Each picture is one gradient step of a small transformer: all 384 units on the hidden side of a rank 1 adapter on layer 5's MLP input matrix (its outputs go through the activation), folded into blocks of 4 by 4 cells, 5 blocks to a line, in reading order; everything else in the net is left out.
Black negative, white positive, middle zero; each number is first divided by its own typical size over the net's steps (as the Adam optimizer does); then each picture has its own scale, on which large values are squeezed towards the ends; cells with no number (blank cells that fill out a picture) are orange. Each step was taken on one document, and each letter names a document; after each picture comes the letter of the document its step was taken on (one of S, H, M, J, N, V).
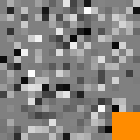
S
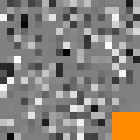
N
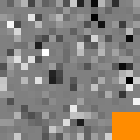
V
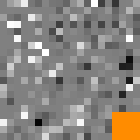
V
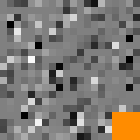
V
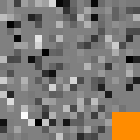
V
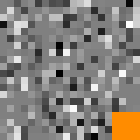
N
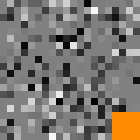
S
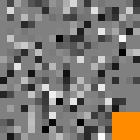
S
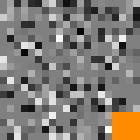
S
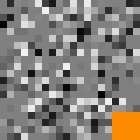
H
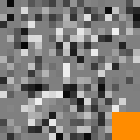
H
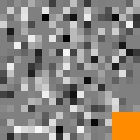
H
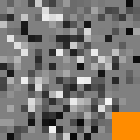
H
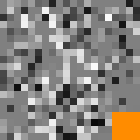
H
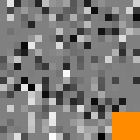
S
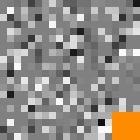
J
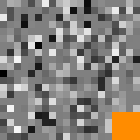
J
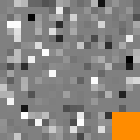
V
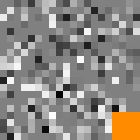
S
